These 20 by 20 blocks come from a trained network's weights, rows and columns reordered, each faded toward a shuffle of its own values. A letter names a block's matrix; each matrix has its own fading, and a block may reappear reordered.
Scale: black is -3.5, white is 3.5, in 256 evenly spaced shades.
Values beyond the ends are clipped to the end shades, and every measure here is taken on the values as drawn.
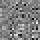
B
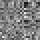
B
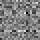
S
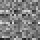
S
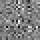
B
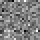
S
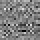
S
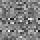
S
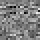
S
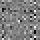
B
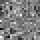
B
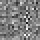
B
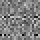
S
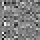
B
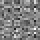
B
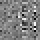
B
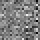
B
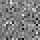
B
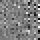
B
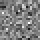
B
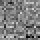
S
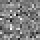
B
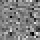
B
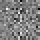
B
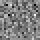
S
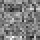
S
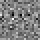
S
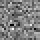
S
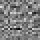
S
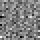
S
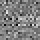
S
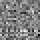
S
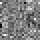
B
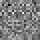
S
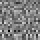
S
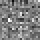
B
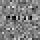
S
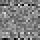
S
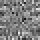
B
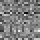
S
